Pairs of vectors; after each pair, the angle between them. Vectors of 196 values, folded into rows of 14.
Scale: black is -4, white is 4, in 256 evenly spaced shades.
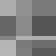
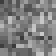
partly opposed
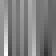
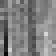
nearly opposite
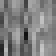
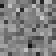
orthogonal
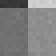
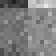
nearly parallel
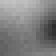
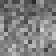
partly opposed
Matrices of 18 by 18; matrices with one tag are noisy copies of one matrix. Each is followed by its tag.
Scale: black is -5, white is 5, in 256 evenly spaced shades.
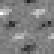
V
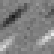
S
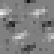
V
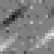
S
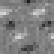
V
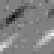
S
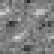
V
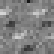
V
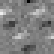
V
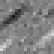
S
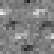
V
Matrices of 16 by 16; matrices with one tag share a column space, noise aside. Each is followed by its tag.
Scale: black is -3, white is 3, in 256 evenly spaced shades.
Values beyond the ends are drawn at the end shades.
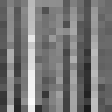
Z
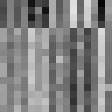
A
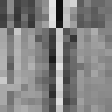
A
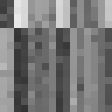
A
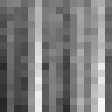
Z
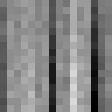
Z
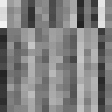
A
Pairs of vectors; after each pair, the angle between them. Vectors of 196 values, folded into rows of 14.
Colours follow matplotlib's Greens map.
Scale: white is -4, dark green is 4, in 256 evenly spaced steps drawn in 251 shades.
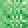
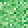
orthogonal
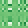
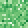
partly aligned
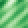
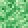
partly opposed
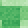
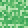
orthogonal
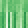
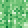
partly opposed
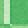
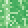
partly aligned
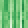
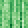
nearly opposite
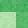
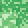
partly aligned
